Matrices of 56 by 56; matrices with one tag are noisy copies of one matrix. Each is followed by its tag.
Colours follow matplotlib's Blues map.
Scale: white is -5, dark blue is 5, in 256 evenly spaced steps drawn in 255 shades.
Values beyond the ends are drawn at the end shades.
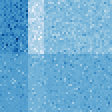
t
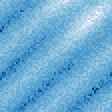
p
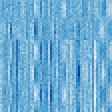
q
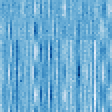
q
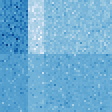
t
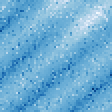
p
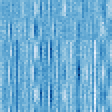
q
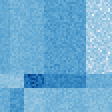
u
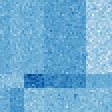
u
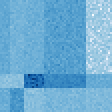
u
